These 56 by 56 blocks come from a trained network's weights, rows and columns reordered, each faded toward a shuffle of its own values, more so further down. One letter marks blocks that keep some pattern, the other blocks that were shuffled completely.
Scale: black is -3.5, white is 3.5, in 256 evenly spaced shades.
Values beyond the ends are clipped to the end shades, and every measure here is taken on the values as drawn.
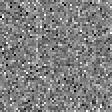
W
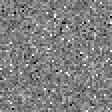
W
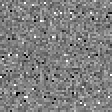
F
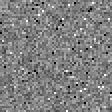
W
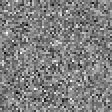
W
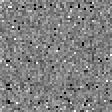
F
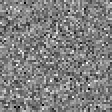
W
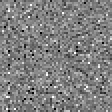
F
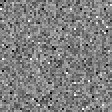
W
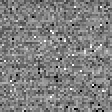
F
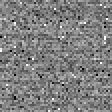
F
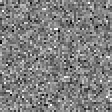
W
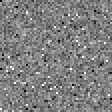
W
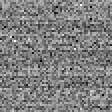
F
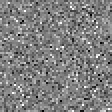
W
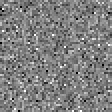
W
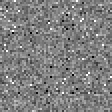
F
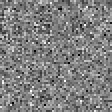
F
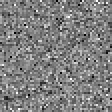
W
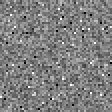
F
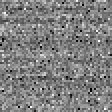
F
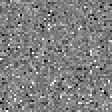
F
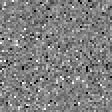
W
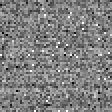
F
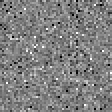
F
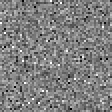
W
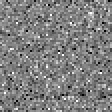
F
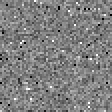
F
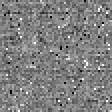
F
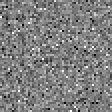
W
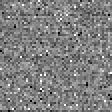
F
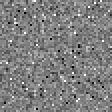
W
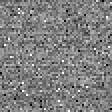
F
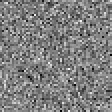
F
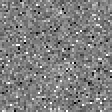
W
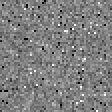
F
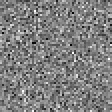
W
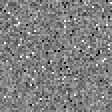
W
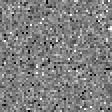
W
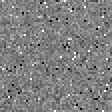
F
